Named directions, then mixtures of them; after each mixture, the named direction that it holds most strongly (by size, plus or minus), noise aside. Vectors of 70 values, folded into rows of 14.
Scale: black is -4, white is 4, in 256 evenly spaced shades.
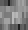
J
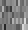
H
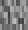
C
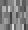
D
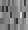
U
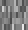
D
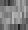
J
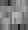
J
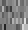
H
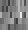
U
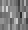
U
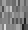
H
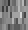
U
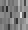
U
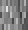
U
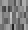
D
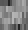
J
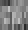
J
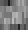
J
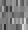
H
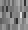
U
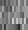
H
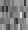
U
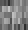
J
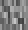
C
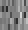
U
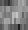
J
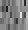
U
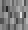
U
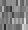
H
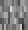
C
